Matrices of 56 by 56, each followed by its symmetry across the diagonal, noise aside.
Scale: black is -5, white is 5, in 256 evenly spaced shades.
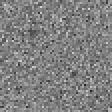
symmetric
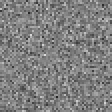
neither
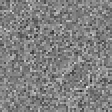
symmetric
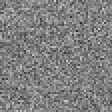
neither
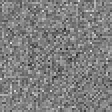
symmetric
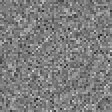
symmetric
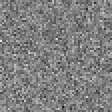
neither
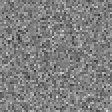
neither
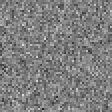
neither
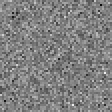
symmetric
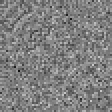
symmetric
